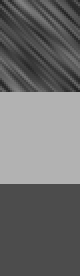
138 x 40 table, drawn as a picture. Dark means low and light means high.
It is made of 3 by 1 panels. Panel 1,1: low, slanting down to the right. Panel 2,1: high, flat. Panel 3,1: low, flat.
